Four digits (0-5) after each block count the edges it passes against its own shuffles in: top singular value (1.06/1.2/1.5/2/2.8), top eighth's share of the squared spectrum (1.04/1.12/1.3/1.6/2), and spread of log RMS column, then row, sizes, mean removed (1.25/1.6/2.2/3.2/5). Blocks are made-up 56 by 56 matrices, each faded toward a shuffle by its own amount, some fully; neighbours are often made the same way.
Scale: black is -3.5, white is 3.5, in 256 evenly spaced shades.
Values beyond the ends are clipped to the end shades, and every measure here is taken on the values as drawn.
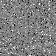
0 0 0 0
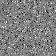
2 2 0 1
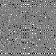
4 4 2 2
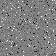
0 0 0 0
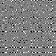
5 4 2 3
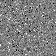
0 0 0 0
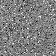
2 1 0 0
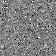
0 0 0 0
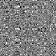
4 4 2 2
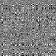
4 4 2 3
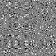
4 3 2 2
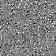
2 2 0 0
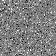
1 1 0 0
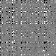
4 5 3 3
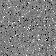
1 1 0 0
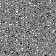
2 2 0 0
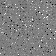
2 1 0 0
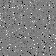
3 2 0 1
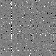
4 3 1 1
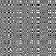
5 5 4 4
